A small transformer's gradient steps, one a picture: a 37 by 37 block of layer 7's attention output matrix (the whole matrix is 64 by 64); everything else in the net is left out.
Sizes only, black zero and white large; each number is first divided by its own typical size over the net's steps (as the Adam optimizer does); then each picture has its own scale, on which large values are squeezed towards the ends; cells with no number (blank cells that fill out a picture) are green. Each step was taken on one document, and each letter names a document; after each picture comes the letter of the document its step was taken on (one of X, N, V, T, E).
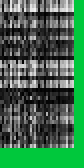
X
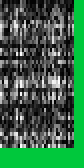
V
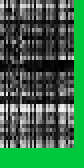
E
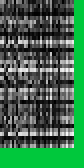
X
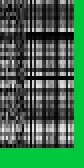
E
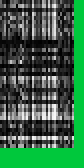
V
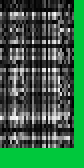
V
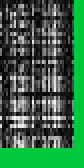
V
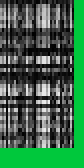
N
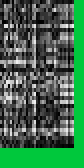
X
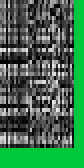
N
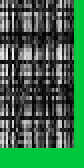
E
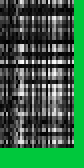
V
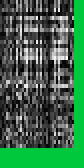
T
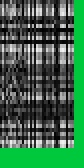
E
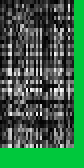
T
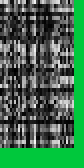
X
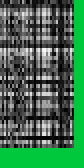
N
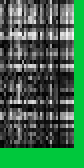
X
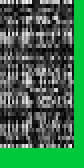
N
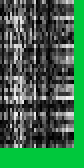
X
